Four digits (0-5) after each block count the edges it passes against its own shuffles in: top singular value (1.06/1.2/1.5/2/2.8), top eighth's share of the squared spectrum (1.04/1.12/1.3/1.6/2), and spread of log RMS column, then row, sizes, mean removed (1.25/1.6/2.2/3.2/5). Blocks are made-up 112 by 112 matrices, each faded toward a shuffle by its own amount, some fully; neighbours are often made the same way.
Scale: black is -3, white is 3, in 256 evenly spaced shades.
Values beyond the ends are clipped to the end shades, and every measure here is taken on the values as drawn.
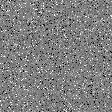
2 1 0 0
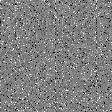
4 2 1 1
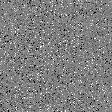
3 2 1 0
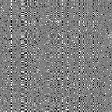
5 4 4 3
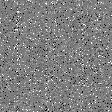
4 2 1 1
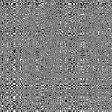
5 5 3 4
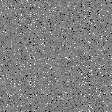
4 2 1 1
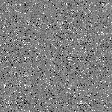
4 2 1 1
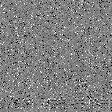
3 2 1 1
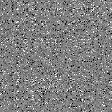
4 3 2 2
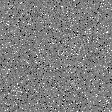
0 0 0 0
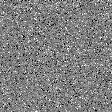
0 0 0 1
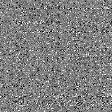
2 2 2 3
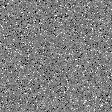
0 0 0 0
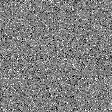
1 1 0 2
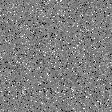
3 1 0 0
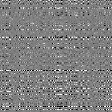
5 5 3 4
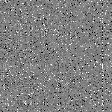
4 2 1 0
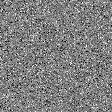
0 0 0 0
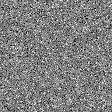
0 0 0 0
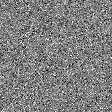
0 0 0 0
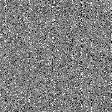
1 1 2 0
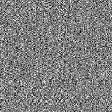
4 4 2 2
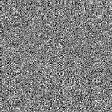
4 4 2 2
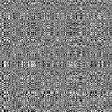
5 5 4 4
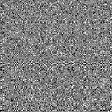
5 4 3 3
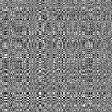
5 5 4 4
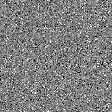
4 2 1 1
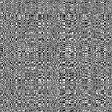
5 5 4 4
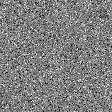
1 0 0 0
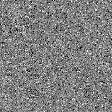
3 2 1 0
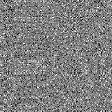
4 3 2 2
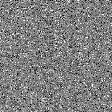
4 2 1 1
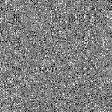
4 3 2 2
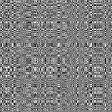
5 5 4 4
